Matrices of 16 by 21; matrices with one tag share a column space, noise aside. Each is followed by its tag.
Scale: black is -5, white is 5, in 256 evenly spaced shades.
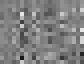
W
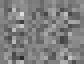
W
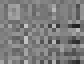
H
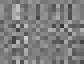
H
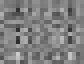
W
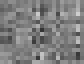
W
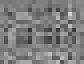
W
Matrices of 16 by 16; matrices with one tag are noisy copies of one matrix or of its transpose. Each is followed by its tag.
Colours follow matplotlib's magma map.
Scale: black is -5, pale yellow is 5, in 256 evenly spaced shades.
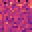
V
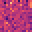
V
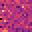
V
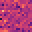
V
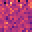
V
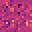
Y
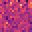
V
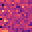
V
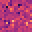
Y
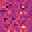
Y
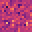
Y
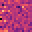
V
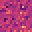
Y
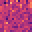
V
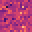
Y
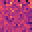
V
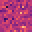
Y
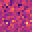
Y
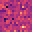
Y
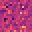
Y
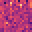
V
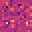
Y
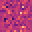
Y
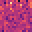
V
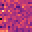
V
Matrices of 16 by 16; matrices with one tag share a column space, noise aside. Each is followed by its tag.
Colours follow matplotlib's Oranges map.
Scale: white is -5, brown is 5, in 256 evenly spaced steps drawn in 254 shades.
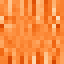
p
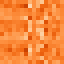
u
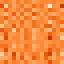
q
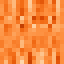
p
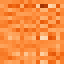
q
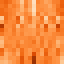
p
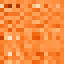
q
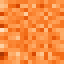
q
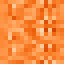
u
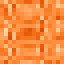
u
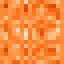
u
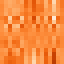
p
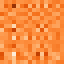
q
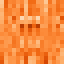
p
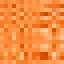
q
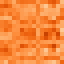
u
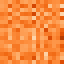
q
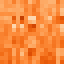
p
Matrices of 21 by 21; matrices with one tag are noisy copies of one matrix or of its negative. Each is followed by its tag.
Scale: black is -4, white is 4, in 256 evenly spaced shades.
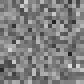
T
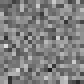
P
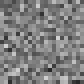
P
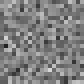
P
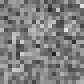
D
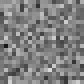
P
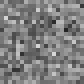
D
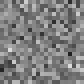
T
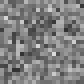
D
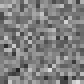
P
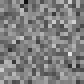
T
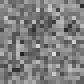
D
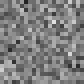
T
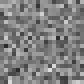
P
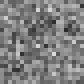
D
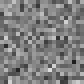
P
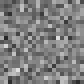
P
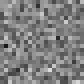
P
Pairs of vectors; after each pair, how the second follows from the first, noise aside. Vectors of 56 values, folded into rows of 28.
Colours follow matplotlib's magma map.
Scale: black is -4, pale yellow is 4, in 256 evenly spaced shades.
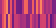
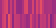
shrunk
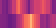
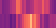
copied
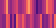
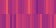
shrunk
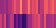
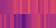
shrunk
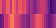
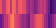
copied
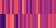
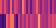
copied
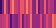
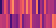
copied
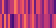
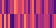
copied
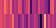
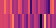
copied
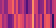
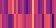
copied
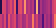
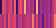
copied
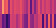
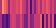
copied
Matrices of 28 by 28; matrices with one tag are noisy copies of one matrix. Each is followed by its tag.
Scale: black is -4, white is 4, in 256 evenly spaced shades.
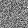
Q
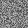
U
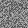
Q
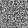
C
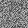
Q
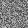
U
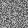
U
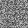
C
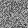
Q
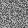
U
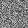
U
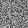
U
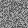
Q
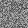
Q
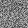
Q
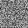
C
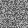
C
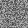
C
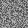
U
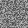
C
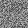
Q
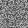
C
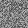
Q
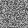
C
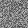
Q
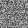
C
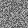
Q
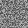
C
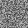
C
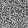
U
